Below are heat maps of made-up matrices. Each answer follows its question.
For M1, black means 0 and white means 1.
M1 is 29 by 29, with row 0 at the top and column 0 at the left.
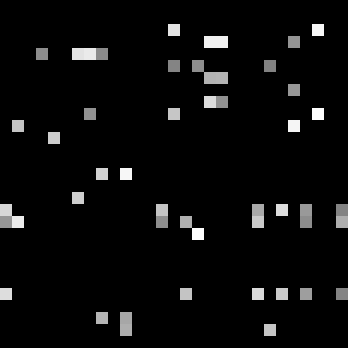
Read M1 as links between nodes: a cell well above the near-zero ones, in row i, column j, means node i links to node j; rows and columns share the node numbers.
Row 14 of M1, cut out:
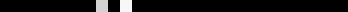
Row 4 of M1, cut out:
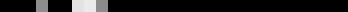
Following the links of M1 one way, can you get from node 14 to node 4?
no
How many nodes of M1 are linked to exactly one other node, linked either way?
2
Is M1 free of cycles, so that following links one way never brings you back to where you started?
yes
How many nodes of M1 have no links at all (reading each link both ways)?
2
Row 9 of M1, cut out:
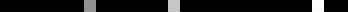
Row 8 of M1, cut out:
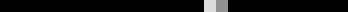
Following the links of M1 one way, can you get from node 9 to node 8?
yes
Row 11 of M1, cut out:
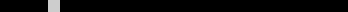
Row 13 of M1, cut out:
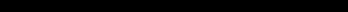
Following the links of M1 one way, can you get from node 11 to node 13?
yes
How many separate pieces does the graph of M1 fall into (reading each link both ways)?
3
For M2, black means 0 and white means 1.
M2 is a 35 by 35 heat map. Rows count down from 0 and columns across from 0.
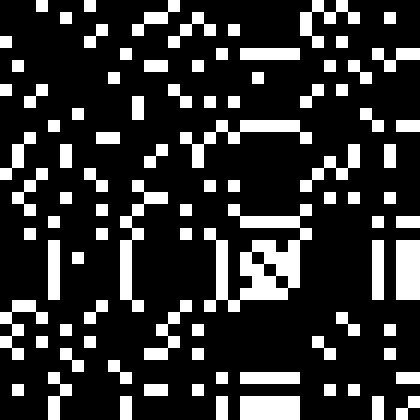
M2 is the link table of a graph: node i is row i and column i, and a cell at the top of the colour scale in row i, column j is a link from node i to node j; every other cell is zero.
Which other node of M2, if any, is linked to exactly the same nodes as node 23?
node 20
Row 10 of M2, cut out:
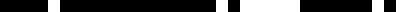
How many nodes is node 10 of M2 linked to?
10
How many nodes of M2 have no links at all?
0
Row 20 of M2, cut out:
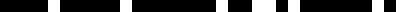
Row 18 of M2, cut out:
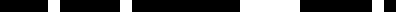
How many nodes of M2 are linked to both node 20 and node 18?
8
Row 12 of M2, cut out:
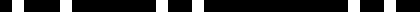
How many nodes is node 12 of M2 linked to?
6
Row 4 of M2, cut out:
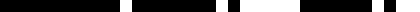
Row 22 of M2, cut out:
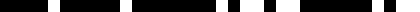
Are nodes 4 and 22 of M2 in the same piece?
yes
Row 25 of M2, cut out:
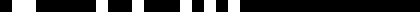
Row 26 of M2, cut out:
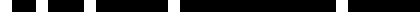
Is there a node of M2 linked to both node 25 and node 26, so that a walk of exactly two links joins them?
no
